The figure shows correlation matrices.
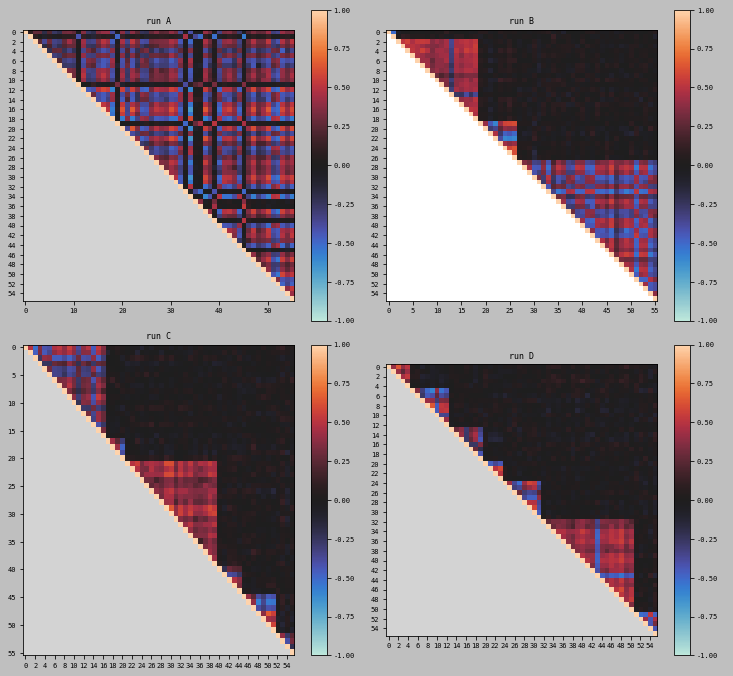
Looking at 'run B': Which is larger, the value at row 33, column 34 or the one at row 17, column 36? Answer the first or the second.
the second
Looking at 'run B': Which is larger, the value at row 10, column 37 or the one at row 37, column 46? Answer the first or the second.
the first
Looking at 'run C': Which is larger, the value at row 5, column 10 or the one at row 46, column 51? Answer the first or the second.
the first
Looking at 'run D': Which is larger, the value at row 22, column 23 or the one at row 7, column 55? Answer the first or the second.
the first
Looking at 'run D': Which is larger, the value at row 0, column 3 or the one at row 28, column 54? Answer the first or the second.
the first
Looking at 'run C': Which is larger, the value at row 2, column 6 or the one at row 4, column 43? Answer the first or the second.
the second
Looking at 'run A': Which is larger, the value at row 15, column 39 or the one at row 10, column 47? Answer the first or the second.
the second
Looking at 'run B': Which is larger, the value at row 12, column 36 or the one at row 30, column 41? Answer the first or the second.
the second
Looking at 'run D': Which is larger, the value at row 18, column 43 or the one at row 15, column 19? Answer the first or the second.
the first
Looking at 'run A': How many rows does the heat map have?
56
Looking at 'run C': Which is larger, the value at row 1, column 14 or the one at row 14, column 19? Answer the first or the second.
the second
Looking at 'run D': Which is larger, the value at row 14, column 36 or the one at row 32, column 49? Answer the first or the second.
the second
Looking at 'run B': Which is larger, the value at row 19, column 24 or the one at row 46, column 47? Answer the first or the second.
the first
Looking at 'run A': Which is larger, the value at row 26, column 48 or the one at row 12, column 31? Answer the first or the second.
the second
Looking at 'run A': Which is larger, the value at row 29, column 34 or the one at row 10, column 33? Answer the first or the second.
the second
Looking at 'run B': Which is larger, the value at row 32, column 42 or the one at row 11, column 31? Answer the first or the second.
the second
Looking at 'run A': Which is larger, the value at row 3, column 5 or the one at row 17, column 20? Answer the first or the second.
the second
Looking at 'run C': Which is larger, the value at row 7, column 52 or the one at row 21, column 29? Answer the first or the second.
the second
